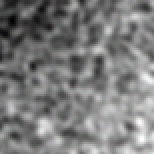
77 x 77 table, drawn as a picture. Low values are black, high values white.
There are no regular stripes. The field climbs toward the bottom right. No single row or column stands out from its neighbours. No lone cell stands out from its neighbours. The bottom right is the ninth with the highest average. The top left is the ninth with the lowest average. The histogram is bell-shaped.
